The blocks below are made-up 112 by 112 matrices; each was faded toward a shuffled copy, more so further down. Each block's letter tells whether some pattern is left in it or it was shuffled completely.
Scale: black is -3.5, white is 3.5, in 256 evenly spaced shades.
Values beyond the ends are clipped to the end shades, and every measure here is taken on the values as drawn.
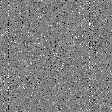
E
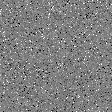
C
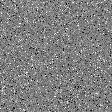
C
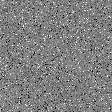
C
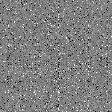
E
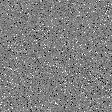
C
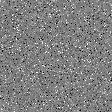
C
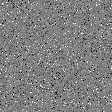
C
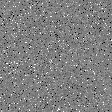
C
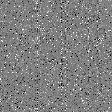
E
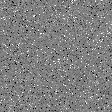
C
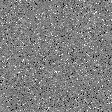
C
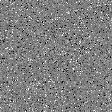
E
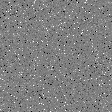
C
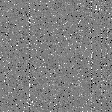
E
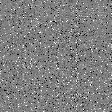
E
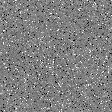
C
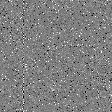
E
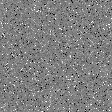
C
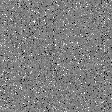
E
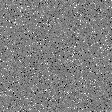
C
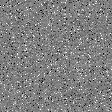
E
